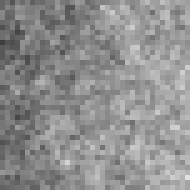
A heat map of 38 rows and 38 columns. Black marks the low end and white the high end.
The values follow a bell shape. No single row or column stands out from its neighbours. The top left is the ninth with the lowest average. There is an overall slope up to the right.
